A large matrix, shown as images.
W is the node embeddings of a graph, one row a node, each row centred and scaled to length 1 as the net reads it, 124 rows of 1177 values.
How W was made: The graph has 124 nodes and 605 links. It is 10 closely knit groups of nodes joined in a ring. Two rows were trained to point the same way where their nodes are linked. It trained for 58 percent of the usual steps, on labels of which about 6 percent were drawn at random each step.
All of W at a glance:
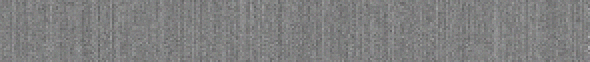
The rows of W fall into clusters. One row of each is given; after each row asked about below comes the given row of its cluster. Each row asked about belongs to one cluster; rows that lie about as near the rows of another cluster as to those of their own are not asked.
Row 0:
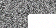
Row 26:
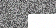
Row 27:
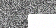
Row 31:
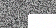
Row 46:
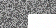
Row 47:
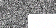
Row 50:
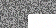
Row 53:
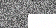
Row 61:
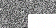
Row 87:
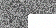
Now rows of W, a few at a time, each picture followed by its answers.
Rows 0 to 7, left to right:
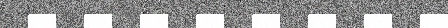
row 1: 61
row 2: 27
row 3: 50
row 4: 31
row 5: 50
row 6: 53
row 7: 50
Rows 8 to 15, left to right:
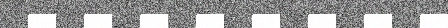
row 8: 31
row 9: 0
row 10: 31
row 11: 47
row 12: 0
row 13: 61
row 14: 0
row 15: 47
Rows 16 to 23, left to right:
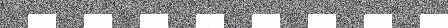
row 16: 0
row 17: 46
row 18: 61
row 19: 47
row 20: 0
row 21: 61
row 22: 31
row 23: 47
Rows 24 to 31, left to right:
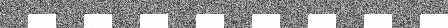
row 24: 47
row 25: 50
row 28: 53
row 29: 47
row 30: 46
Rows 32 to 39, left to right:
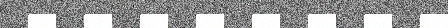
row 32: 47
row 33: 0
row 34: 61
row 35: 26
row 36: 26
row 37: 47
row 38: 0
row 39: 27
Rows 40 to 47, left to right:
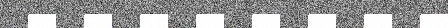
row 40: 50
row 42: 0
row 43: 26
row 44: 27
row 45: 31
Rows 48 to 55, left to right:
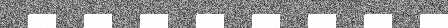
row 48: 31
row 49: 26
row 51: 27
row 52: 46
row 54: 31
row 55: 46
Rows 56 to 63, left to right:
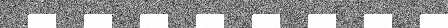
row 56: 31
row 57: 50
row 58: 53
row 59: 50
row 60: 87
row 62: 53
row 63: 31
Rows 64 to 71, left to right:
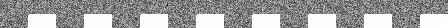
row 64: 53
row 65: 46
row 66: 26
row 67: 31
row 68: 27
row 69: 47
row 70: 47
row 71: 50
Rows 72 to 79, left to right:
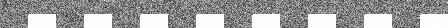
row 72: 50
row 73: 61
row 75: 0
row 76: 31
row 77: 27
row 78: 31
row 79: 27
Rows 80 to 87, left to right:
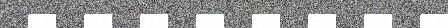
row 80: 46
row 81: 0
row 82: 47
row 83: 53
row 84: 50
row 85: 50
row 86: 46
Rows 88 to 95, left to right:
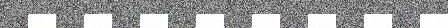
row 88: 53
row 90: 53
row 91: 53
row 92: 50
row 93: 87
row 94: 27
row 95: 26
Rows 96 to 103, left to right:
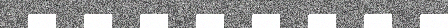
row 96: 53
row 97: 87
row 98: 26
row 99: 53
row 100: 53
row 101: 31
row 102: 47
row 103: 61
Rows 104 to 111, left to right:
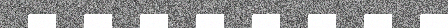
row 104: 87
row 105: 87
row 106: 47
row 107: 53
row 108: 47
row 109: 53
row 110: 87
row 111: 46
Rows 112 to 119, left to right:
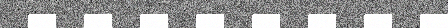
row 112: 61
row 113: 47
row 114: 27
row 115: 61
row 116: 87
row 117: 27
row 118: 0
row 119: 46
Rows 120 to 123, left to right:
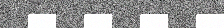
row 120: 26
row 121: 26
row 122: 46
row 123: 61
